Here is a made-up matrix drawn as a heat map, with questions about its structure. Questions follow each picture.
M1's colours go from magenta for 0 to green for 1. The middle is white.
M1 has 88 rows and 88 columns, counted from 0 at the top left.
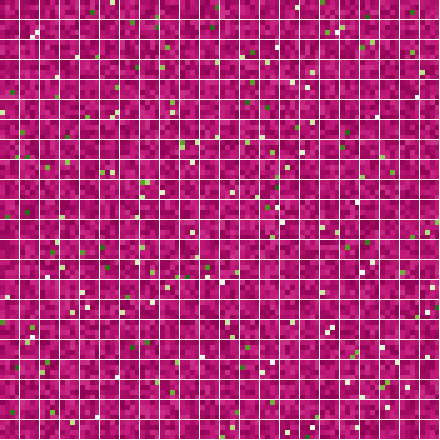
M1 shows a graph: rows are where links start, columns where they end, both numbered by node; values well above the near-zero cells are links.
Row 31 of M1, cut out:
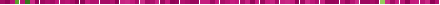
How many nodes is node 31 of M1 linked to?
3
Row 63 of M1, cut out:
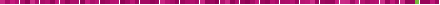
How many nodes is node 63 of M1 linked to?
1
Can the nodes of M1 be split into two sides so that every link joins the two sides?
no
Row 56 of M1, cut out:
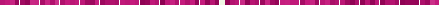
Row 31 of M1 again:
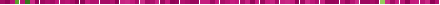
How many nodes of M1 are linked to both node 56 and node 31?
0
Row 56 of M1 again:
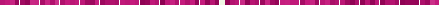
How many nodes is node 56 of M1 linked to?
1
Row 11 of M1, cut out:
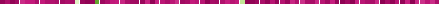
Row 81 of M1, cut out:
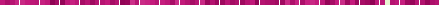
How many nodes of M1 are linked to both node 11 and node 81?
0
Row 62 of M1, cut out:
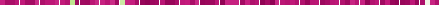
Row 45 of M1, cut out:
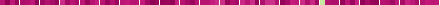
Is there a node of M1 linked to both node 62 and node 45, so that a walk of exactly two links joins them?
no
